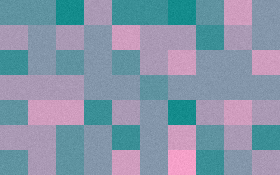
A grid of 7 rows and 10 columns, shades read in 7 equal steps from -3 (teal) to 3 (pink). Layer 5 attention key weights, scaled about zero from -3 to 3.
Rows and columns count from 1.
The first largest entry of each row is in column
9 5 7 1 2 7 7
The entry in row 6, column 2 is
1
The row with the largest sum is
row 2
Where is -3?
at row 1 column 3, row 1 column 7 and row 5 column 7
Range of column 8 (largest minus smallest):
3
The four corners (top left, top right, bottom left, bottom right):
-1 0 -1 1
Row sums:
-10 5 1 2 3 -1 3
